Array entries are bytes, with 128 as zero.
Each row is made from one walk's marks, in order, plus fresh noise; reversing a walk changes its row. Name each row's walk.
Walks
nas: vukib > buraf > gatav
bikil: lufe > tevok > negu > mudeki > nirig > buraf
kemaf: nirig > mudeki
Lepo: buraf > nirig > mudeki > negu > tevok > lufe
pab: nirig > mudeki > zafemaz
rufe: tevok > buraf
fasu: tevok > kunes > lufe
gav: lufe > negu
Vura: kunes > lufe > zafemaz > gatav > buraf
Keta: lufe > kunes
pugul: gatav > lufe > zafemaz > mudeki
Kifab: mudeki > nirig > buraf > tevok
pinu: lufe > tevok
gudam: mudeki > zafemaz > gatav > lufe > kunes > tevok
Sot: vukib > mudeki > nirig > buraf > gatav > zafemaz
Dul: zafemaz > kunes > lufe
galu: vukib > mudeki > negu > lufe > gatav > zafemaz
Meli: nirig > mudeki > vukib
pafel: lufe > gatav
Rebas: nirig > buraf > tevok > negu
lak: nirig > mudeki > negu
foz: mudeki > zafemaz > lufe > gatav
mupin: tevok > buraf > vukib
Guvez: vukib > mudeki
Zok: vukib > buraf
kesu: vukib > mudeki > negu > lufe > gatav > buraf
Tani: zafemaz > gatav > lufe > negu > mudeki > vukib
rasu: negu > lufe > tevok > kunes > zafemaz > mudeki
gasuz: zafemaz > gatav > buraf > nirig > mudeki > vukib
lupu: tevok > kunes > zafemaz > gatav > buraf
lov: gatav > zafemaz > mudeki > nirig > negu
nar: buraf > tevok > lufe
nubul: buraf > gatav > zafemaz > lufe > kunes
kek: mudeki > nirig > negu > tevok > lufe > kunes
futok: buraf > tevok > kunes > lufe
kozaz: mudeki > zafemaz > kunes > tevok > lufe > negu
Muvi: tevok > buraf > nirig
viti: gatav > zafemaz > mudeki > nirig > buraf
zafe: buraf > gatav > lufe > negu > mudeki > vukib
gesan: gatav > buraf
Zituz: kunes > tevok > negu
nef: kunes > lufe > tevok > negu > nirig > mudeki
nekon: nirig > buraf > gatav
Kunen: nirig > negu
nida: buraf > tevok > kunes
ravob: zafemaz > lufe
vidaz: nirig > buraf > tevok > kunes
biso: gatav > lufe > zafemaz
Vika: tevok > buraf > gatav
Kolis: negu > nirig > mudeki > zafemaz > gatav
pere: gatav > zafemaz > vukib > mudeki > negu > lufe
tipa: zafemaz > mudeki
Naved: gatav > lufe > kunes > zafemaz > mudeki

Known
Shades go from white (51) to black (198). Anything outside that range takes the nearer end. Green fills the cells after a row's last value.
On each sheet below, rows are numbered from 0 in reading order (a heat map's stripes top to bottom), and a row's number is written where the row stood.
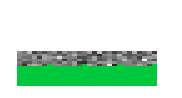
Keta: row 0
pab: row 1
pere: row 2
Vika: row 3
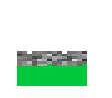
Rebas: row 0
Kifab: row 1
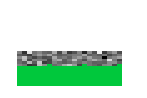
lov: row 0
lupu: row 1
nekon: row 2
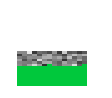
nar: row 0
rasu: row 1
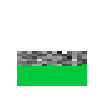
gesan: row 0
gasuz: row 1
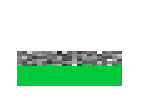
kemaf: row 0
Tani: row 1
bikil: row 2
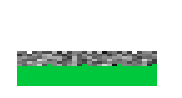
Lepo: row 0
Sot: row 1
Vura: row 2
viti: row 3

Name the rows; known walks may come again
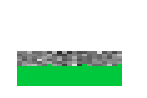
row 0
rufe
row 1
galu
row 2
gav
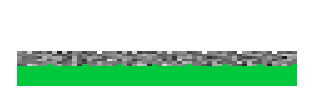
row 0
nida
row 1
Sot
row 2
Kifab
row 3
gudam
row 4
mupin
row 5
Kunen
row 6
lak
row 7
kek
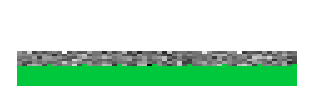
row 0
Keta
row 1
Lepo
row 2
ravob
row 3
foz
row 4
Kolis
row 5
Zituz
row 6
futok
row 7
pab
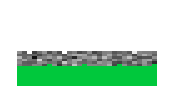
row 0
nekon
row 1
nef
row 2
tipa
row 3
kemaf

